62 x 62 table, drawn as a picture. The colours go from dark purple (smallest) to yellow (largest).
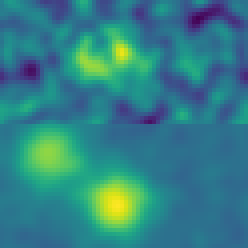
No lone cell stands out from its neighbours. There are three bumps. The bottom part is calmer, past a seam about 50% of the way down. The ninth with the highest average is the bottom middle.
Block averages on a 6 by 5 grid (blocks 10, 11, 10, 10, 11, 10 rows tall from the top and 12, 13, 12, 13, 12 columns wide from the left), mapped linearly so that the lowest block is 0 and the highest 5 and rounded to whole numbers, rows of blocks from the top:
1 1 1 0 0
0 3 4 2 1
2 1 1 1 1
3 4 1 1 1
2 4 5 1 1
1 2 4 1 1
